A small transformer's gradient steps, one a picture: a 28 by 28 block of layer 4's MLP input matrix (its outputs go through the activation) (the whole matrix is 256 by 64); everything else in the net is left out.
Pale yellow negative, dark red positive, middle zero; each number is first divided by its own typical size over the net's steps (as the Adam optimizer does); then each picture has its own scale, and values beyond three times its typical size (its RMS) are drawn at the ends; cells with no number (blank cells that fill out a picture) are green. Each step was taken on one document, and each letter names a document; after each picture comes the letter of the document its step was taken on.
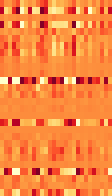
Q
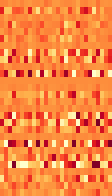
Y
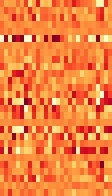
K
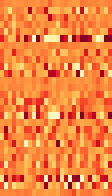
K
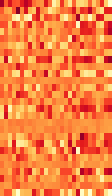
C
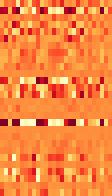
Q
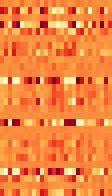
Q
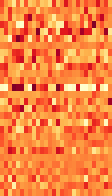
K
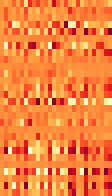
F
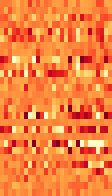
K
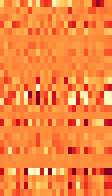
F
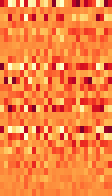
K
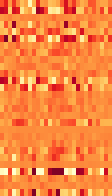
Q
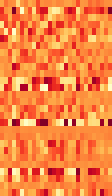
Q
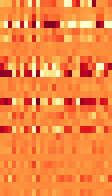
K
